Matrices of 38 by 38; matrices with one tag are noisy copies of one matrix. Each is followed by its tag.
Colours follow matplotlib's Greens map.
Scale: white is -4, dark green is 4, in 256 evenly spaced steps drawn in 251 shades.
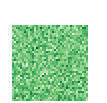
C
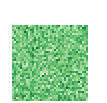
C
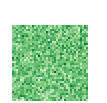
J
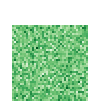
C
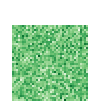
J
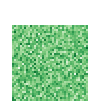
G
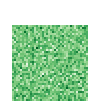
C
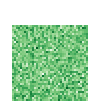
C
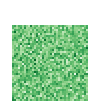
G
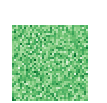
G
